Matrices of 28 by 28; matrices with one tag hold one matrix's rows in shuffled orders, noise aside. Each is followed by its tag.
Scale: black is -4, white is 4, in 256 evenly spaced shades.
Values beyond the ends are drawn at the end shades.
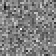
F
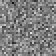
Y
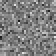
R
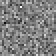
F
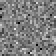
R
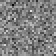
Y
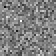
F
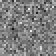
Y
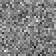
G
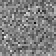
G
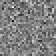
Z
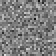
G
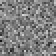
R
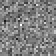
F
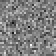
Y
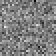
G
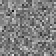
Z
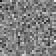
R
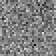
G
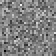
F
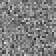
G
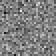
F
